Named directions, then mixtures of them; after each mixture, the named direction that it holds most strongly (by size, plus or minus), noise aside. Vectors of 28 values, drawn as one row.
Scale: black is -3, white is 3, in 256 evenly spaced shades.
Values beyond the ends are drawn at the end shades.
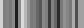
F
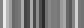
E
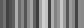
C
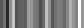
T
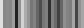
F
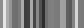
E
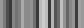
C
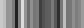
F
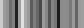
F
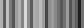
T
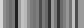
F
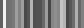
E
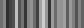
C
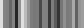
F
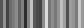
C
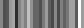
T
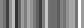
T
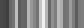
C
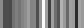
C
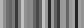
F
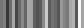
T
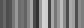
C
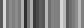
E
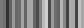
C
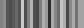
C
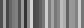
C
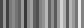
C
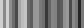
T
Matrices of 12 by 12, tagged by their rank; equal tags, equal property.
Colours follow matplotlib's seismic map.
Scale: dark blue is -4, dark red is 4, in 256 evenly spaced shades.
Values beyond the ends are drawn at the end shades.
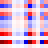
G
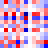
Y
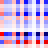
G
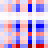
G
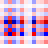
G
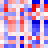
Y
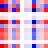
G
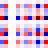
G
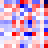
Y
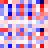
Y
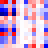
Y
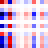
G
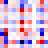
Y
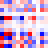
Y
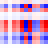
G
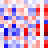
Y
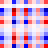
G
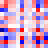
Y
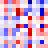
Y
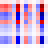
G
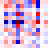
Y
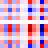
G
